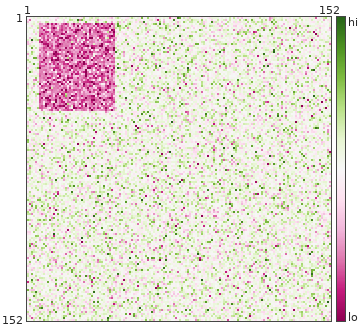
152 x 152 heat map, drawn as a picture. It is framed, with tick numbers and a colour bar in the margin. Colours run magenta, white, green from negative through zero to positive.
Stripes: none. Odd patch: lower, in the top left. Ninth with the lowest average: top left. Mirror symmetry: none.
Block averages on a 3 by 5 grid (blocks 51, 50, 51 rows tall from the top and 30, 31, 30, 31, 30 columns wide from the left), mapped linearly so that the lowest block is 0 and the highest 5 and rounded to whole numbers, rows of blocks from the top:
02555 | 55555 | 55555
